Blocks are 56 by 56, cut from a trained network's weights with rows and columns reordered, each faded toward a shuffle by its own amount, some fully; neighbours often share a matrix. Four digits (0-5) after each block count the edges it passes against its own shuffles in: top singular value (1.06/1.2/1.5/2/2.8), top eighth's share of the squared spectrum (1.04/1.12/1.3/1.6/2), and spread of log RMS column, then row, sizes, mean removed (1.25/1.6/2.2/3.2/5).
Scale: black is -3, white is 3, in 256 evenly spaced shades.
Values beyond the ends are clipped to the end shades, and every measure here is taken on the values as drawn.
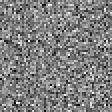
3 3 1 1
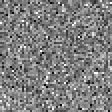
0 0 0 0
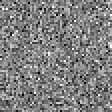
2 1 0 0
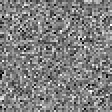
2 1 0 1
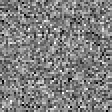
2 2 0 1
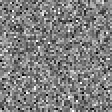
0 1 0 0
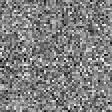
3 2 0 1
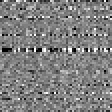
4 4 0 4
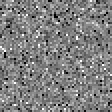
0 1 0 1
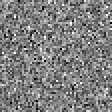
0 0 0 0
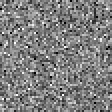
1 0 0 0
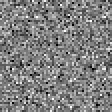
2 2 0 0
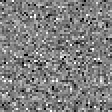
2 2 0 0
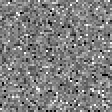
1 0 0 0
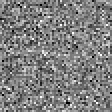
1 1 0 0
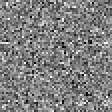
2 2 1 2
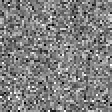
0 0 0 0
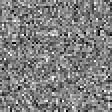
2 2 0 1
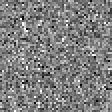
2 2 1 0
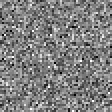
2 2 0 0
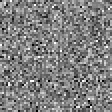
2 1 0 1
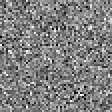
2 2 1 1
